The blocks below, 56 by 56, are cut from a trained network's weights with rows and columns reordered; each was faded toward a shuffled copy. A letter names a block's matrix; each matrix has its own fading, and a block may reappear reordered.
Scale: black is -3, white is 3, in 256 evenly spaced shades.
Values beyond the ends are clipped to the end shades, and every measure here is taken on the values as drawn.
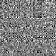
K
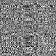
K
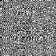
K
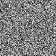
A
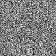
A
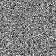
A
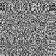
K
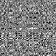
K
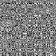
K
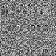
K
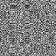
K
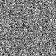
A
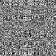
K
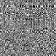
K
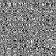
K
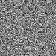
A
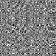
K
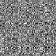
K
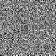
K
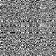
K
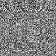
K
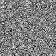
A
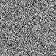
A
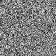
A
